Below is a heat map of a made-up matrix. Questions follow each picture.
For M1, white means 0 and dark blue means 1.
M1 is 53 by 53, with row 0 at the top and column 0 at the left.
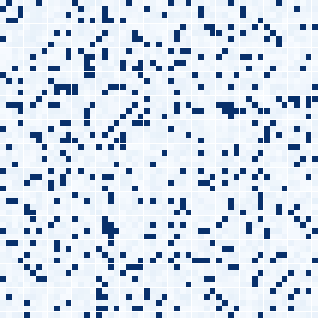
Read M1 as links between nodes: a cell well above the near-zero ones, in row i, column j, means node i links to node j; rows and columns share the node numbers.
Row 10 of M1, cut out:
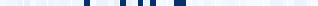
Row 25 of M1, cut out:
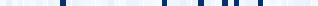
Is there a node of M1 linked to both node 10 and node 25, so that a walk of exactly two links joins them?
no
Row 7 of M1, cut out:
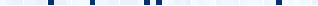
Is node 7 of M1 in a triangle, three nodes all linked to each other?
no
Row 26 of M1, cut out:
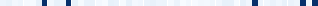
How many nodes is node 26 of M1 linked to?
5
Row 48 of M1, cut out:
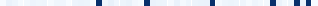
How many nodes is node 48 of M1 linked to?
6
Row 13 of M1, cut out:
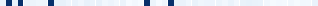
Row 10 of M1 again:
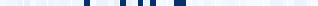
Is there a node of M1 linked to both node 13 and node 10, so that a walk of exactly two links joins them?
no
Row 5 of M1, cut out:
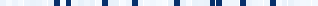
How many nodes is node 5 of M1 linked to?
9
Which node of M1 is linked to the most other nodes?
node 17
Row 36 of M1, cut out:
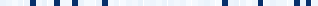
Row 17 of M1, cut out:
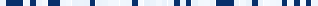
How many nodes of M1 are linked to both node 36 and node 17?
5
